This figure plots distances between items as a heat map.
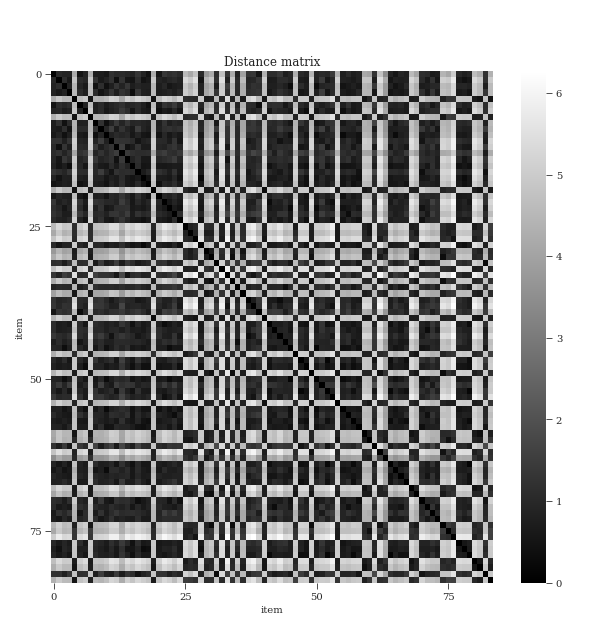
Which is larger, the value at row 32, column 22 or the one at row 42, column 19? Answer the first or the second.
the first
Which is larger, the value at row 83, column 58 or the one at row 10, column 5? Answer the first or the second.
the first
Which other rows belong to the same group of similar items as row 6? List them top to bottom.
0, 1, 2, 3, 5, 8, 9, 10, 11, 12, 13, 14, 15, 16, 17, 18, 20, 21, 22, 23, 24, 28, 31, 33, 35, 37, 38, 39, 41, 42, 43, 44, 45, 47, 48, 50, 51, 52, 53, 55, 56, 57, 58, 61, 64, 65, 66, 67, 70, 71, 72, 73, 77, 78, 79, 82
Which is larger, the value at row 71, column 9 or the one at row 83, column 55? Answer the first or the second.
the second
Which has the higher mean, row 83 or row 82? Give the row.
83
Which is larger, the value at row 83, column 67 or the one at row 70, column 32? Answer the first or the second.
the second
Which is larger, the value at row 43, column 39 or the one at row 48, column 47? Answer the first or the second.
the first
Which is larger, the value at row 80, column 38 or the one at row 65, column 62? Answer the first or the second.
the first
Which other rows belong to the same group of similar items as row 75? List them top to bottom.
4, 7, 19, 25, 26, 27, 29, 30, 32, 34, 36, 40, 46, 49, 54, 59, 60, 62, 63, 68, 69, 74, 76, 80, 81, 83
